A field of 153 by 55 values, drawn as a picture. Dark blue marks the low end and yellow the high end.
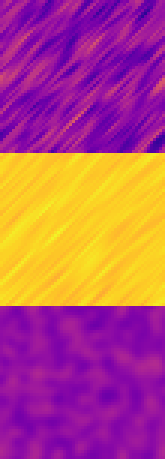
It is made of 3 by 1 panels. Panel 1,1: low, slanting up to the right. Panel 2,1: very high, slanting up to the right, faint in contrast. Panel 3,1: low, blotchy, faint in contrast.
